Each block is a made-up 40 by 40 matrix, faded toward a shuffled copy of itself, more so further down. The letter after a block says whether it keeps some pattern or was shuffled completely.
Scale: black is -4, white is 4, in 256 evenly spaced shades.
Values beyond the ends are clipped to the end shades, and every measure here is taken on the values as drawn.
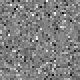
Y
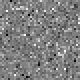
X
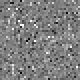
X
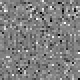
Y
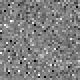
X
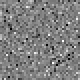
X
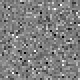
X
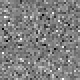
Y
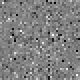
Y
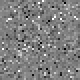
Y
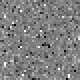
X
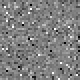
Y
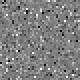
X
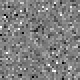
X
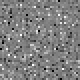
Y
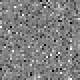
X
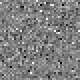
X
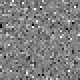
Y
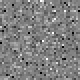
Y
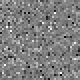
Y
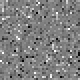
X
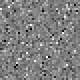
X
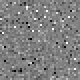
X
